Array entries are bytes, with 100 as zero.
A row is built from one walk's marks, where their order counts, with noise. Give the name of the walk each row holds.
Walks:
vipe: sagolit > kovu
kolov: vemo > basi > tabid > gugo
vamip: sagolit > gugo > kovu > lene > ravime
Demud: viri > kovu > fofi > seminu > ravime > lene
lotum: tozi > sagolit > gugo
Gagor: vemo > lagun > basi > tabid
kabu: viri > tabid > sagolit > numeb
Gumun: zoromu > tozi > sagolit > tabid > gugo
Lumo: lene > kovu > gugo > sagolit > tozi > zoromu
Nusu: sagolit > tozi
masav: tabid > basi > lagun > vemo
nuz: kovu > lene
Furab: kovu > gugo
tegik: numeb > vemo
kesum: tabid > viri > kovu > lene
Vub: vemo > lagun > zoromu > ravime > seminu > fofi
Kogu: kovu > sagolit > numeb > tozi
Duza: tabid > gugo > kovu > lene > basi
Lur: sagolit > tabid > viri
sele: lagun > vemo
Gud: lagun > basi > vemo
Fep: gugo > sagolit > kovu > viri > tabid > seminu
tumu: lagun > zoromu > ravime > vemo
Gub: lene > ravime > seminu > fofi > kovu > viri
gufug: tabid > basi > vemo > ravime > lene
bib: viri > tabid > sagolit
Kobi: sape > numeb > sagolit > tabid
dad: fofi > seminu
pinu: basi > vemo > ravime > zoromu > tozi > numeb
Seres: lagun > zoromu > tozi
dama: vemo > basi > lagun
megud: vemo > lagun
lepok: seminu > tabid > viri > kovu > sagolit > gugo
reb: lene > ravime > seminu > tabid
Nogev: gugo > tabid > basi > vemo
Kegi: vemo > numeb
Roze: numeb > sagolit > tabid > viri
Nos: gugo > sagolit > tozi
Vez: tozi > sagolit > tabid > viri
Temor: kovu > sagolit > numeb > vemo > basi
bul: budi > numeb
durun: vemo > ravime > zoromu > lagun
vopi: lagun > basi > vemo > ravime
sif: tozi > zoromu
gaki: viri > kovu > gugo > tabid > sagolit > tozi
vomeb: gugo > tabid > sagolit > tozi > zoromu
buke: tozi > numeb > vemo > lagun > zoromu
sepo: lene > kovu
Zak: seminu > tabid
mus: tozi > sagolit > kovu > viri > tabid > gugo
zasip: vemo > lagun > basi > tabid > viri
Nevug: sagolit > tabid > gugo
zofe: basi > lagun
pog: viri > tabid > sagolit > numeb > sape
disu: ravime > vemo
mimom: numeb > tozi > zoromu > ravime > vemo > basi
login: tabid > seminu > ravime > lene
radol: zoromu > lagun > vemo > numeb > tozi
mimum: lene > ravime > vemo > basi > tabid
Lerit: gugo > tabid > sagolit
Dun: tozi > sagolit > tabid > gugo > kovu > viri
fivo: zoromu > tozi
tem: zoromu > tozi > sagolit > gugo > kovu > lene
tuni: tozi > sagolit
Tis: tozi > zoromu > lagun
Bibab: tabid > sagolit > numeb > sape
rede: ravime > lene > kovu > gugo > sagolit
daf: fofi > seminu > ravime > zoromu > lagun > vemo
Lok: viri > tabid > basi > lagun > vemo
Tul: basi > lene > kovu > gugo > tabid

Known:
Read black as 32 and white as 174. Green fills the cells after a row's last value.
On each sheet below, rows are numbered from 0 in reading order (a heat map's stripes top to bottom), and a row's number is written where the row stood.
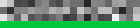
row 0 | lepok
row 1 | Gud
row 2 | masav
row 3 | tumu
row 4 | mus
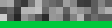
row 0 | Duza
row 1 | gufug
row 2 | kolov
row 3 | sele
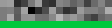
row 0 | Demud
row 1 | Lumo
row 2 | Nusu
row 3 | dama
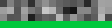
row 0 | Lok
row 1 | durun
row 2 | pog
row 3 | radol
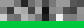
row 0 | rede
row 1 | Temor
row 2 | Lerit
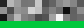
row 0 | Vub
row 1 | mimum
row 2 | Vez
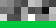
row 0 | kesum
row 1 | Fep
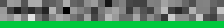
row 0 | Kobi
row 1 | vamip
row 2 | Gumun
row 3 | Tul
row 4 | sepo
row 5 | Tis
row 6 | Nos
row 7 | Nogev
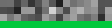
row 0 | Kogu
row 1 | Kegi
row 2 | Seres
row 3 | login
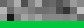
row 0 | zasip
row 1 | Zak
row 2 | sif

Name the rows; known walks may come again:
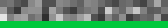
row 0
bib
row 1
login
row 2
vipe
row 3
Nogev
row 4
disu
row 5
tegik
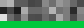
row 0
vamip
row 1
megud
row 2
nuz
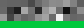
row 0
Bibab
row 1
fivo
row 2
Vez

